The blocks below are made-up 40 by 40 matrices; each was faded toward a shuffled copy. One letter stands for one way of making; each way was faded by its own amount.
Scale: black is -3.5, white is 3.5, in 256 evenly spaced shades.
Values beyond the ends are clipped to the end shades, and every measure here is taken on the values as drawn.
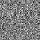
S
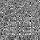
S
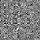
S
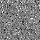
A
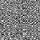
S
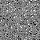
A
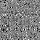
A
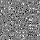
A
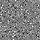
A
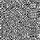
S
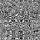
S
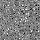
A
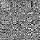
S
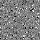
A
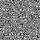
A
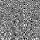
S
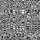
S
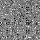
A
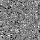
A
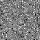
A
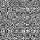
S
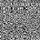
S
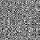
S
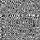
S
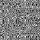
S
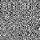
S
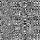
S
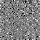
A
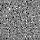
A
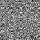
S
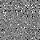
A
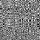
S
